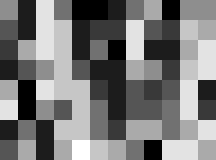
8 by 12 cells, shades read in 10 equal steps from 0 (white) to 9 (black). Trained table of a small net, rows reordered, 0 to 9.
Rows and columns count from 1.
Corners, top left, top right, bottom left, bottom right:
4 4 6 3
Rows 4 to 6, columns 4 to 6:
2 6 8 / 2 2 7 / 6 2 5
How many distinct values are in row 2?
6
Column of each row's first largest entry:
5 2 7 1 2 2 1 9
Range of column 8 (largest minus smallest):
5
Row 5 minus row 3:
-4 6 0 0 -6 2 -1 5 -1 -2 -2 7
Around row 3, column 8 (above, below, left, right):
1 3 9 8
